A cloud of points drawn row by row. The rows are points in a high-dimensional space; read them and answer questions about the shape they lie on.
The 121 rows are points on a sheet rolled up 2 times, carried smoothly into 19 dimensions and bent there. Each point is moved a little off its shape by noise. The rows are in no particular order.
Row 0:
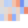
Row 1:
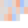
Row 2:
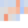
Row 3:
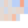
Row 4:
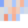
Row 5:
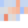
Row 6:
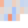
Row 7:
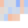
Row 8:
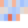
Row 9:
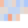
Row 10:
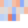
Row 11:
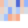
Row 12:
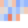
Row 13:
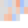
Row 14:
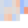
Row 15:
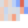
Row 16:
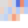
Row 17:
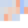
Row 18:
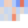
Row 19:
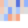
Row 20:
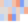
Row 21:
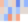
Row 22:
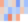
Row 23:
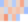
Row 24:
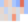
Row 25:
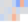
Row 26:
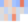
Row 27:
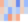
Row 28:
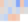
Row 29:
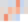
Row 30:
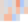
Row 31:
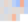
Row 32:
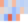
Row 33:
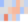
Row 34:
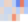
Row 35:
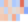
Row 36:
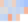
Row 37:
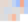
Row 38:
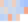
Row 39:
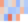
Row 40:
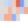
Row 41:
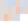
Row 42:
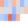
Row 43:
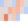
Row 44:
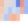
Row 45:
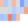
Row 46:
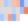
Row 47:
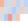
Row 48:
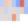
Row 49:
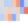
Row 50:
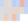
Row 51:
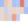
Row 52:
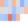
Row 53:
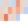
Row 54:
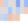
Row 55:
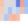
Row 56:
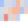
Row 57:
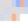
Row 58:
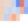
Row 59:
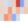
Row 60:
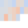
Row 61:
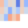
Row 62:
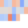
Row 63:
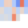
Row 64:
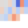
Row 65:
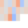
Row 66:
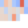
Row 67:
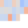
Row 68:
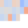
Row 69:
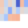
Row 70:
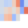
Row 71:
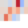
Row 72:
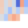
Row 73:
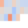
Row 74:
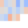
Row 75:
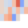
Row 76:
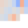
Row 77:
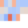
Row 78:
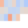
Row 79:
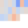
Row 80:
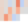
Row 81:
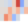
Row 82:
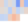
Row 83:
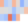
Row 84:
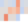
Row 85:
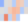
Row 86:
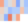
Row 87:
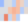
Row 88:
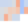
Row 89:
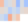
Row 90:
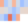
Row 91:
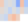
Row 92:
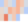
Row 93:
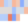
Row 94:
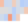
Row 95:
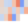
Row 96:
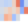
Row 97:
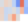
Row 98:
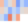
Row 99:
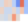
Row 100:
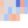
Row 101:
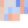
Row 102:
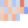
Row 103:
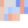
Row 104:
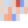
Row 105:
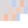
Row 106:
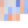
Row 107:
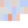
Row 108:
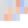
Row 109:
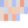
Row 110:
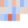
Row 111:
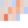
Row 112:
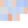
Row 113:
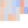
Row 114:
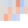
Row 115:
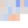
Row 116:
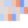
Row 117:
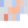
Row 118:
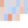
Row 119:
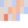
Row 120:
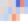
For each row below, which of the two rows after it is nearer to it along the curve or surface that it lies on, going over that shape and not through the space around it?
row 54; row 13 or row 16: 13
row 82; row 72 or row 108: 108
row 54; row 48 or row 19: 48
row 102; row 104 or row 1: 1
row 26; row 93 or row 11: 11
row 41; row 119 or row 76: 76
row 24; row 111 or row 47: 111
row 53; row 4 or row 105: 4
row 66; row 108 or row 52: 108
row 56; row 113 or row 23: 23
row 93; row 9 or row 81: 81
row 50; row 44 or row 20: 44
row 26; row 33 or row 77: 33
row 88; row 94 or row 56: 56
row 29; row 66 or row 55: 66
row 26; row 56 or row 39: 56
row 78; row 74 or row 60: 74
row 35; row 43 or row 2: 43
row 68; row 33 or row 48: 33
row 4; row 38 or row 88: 88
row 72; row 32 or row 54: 32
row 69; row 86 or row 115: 86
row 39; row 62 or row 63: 62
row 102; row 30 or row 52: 30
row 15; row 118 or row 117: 117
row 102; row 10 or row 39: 39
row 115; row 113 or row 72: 113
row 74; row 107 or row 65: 107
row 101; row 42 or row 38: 42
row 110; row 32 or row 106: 32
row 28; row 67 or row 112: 112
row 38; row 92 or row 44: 92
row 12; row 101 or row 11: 11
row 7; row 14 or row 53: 14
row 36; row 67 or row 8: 67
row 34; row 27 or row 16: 16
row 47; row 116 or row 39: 39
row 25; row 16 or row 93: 16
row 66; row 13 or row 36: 13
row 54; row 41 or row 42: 41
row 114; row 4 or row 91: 4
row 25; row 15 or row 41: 41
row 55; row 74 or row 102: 102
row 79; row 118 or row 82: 82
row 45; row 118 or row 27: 27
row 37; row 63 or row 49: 63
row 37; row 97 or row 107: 107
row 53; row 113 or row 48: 48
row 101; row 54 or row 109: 109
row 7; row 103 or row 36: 36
